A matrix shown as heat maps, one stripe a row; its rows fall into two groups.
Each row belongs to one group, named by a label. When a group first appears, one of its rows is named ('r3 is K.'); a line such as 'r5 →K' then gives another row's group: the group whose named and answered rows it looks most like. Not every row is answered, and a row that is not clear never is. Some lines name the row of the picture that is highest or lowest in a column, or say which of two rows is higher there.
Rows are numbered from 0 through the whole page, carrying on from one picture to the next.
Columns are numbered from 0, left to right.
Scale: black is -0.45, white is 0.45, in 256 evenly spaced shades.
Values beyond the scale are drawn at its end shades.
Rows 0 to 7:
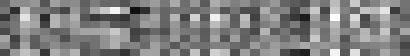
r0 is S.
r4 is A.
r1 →A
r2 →S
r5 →A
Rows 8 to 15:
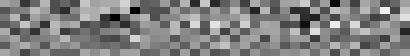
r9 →A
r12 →A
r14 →S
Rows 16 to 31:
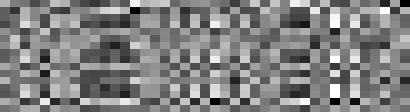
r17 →A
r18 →S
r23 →S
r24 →S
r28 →S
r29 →S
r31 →S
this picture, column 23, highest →30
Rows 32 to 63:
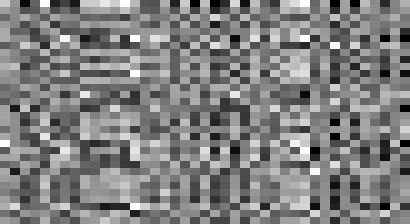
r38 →S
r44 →S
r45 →A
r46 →S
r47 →A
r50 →A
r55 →S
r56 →A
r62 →A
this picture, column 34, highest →53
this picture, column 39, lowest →53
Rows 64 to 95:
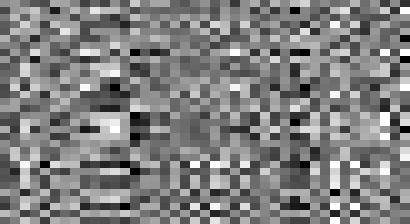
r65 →A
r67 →S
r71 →A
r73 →A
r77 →S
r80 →A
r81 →A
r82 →A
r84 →A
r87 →S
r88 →A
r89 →S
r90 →S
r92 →A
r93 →S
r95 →S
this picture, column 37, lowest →76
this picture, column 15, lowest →71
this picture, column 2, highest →87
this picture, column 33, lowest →91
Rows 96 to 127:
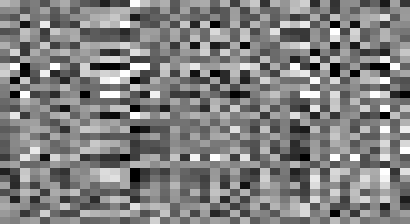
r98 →A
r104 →A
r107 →A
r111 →A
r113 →A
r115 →S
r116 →A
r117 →A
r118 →S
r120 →A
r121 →A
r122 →A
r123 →S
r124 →A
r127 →S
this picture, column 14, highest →105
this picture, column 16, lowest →111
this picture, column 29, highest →105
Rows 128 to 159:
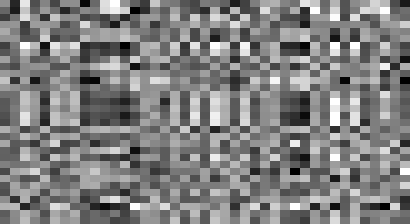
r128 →A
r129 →A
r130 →S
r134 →S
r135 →S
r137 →A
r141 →S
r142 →S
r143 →S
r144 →S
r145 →S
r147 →S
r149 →A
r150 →S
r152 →A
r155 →S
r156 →A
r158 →S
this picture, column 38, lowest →157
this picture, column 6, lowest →129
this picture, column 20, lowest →129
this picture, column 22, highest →134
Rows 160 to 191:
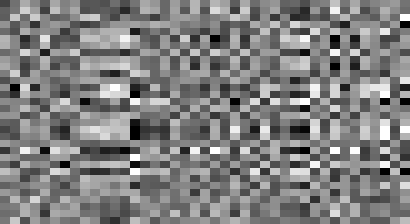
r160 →S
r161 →S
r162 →A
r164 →A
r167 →S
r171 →A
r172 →A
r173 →A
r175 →S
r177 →A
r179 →A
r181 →S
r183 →A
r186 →A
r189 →S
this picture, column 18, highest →165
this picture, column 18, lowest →181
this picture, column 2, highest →181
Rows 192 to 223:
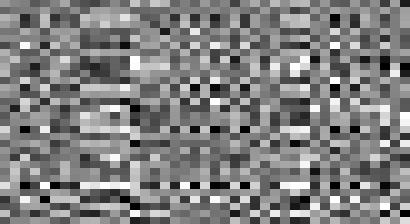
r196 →S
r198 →S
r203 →S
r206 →S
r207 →A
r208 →A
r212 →A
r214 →A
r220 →S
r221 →A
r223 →A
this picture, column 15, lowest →218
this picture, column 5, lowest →218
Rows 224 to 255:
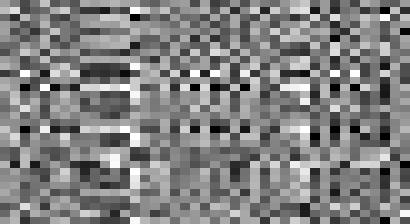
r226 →A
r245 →A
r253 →S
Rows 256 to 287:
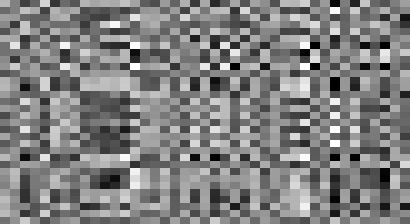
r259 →A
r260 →S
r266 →A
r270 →S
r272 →S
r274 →S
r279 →A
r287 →S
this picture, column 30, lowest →263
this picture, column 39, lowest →279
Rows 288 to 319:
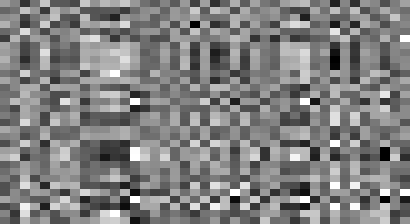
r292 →S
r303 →A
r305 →S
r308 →S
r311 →S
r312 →S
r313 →A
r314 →S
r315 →A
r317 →S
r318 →A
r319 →A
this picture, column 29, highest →310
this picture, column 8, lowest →316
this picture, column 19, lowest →291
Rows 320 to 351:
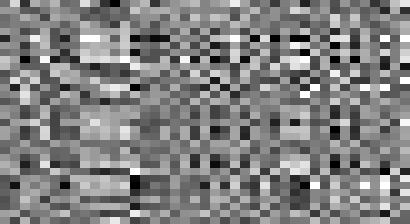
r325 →A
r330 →S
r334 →S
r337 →A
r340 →S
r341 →A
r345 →A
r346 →A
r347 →A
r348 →S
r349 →A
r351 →A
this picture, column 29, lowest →325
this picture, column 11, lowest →320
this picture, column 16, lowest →325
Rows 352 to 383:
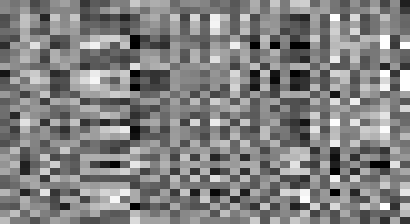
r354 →S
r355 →S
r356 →S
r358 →A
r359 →S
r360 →S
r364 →A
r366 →S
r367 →A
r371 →A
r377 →S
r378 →A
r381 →A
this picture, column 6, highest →373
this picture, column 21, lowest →379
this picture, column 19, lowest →379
